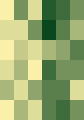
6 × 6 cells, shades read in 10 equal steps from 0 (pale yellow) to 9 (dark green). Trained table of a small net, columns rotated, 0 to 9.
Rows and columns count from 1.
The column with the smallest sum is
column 1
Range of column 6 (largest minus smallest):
5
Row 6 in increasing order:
0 1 3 5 6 7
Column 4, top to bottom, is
8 9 3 7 6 6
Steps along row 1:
up down up down down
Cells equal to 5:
6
